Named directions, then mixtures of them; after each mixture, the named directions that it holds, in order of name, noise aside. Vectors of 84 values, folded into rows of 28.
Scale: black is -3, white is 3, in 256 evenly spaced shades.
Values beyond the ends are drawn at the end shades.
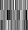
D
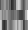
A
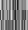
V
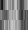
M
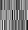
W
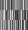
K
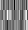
D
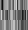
K, M, V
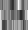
A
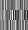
K, W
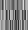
K, V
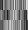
D, M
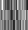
M, V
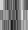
M
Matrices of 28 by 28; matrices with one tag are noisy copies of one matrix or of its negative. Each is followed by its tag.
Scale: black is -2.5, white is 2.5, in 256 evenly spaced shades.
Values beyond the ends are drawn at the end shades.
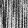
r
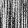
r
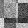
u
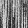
r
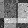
u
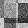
u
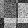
u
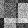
u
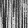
r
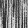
r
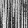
r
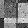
u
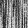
r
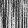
r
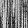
r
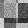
u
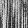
r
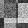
u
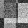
u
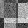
u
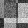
u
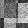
u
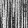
r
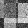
u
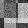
u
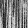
r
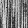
r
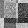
u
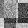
u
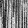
r
